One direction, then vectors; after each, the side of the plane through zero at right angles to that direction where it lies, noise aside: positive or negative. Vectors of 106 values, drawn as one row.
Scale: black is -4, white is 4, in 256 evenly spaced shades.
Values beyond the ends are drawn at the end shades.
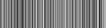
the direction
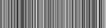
positive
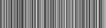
positive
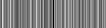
positive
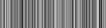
positive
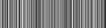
negative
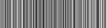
negative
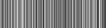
negative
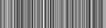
positive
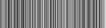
positive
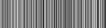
negative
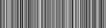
positive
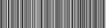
positive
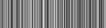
positive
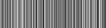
negative
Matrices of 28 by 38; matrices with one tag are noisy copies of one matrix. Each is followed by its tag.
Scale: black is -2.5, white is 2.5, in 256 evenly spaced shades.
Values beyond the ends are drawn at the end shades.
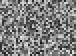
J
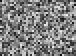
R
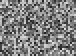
J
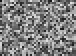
R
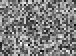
J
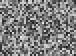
J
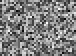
R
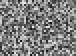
J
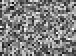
R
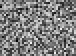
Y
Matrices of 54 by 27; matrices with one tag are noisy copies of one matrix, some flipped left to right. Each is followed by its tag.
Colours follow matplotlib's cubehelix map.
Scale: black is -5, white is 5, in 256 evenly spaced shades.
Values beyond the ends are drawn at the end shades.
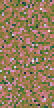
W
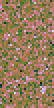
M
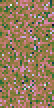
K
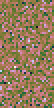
W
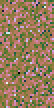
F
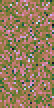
K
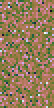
F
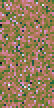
K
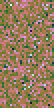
K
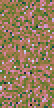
W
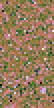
M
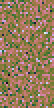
F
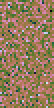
F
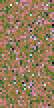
K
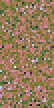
W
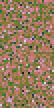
W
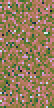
F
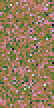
K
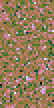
M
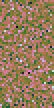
W
